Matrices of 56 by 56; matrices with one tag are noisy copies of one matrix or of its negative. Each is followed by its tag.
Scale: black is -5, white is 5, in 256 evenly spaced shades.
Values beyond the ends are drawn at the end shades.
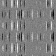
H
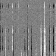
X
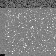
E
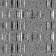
H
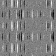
H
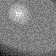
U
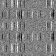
H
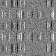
H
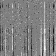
X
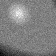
U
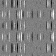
H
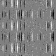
H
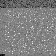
E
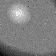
U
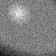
U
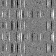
H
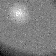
U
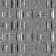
H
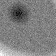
U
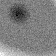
U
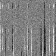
X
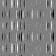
H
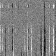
X
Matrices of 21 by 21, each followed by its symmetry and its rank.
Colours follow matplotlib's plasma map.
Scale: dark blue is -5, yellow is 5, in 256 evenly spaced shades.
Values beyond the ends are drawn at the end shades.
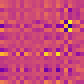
neither, rank two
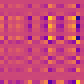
neither, rank one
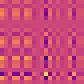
neither, rank one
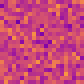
neither, full rank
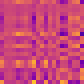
antisymmetric, rank two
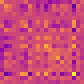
symmetric, rank three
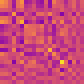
symmetric, rank three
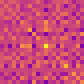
symmetric, rank three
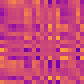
antisymmetric, rank two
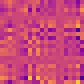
antisymmetric, rank two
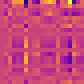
neither, rank two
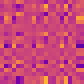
antisymmetric, rank two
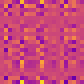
neither, rank two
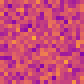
neither, full rank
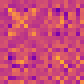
symmetric, rank three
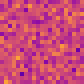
neither, full rank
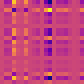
neither, rank one
